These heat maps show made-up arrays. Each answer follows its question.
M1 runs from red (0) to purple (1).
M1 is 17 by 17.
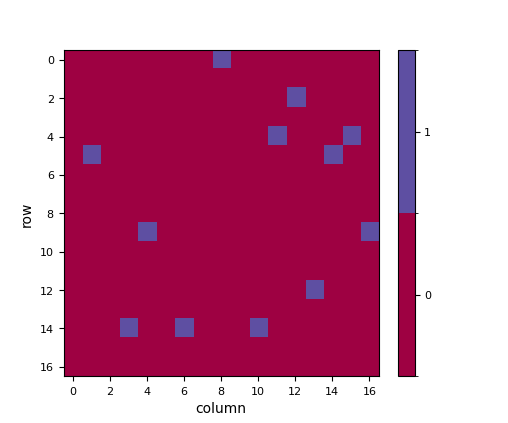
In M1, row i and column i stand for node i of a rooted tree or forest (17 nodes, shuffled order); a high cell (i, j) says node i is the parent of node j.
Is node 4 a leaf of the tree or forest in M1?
no
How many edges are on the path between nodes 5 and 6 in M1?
2
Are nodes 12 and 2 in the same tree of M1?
yes
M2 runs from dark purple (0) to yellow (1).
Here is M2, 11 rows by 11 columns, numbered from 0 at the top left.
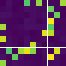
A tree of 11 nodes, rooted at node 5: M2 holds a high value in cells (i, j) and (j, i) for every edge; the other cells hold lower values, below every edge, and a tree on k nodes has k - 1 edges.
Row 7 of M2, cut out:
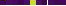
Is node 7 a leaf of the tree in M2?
yes
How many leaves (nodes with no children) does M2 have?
6
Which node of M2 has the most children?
8
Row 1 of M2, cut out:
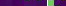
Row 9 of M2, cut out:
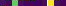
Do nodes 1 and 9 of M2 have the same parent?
yes
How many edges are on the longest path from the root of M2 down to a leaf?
4
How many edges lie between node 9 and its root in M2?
2
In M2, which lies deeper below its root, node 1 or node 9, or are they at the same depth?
the same depth
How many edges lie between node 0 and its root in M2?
3
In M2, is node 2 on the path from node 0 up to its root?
no
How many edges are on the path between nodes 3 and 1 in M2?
2
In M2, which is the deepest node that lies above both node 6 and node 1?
8
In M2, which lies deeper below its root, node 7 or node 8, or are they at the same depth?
the same depth
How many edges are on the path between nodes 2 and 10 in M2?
5
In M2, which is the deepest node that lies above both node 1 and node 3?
8
